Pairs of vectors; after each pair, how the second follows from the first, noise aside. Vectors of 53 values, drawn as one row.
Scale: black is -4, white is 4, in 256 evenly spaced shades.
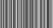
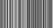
shuffled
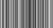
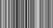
shuffled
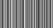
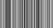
sign-scrambled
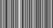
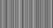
shrunk
